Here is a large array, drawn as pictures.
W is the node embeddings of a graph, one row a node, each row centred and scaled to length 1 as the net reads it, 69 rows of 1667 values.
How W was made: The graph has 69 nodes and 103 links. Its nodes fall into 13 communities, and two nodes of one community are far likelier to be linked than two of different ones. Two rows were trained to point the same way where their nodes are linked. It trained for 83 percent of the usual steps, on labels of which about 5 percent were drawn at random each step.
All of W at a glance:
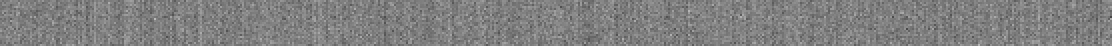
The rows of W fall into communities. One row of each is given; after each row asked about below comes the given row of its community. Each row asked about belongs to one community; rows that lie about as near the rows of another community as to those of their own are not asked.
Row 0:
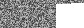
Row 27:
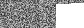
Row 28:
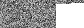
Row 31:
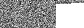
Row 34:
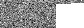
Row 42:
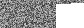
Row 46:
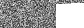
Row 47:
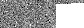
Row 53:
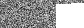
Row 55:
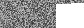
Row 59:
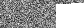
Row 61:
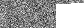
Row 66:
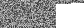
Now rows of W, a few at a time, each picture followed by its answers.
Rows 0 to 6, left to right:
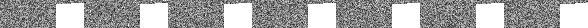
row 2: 59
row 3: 47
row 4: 53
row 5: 28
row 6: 53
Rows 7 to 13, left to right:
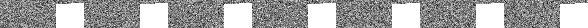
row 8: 0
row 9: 28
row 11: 27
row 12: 28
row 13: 61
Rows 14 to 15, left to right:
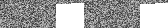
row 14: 0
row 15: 53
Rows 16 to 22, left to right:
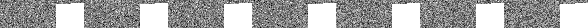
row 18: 46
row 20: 42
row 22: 53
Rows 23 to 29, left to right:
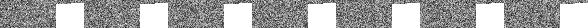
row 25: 66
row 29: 27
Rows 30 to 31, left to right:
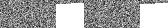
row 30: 59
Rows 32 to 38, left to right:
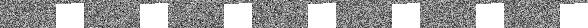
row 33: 31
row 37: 59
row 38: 61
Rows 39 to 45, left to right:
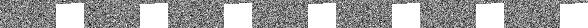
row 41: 66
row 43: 42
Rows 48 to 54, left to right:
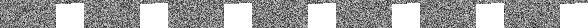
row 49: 59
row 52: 34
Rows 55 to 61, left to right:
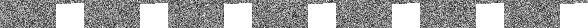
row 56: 55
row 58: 34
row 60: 0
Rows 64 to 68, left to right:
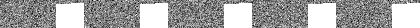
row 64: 0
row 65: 34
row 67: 27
